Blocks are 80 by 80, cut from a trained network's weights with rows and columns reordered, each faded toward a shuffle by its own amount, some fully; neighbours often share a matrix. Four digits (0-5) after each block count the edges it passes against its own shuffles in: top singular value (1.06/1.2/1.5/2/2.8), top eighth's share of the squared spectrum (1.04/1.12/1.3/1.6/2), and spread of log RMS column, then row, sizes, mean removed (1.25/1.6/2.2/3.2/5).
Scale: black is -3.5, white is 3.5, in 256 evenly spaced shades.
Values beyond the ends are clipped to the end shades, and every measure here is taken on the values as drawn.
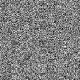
3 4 2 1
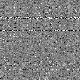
3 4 1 3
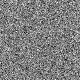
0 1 0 0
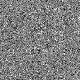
3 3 1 1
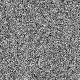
0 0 0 0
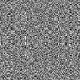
4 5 3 2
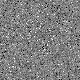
2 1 0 0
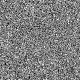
0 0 0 0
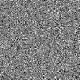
3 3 2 1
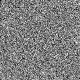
1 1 0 0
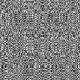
4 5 3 2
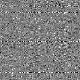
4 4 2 3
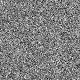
1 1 0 0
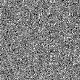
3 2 1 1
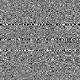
4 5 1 3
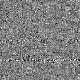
3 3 1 2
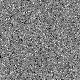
0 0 0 0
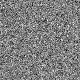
0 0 0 0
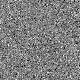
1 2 0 0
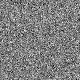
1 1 0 0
